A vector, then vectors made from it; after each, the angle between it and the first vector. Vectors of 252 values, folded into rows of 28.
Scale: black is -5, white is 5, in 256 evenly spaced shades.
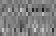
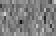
partly aligned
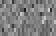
partly opposed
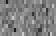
orthogonal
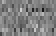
nearly parallel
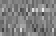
nearly opposite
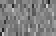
orthogonal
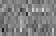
nearly opposite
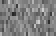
partly opposed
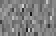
orthogonal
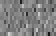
orthogonal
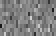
orthogonal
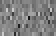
orthogonal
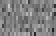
partly aligned
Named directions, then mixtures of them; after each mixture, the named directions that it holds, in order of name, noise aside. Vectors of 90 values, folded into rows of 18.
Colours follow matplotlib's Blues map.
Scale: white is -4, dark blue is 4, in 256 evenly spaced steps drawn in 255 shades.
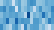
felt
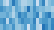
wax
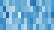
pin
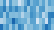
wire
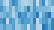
wax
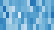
pin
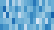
pin, wire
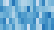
wax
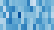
pin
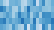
felt, wax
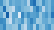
pin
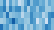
wire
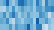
wax, wire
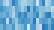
wax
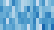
wax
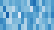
pin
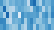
pin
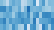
felt, wax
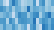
wax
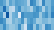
pin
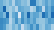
felt, pin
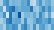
pin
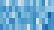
wax, wire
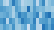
wax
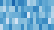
felt, wire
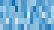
felt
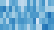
wax, wire
